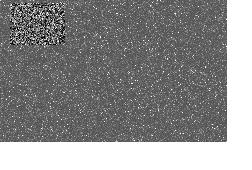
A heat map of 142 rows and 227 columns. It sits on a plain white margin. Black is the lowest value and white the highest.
Values change most from cell to cell in the top left. An odd patch, rougher than its surroundings, sits in the top left. Most values sit low, with a long tail of high ones. Fine speckle covers the field. No regular stripes run through it.
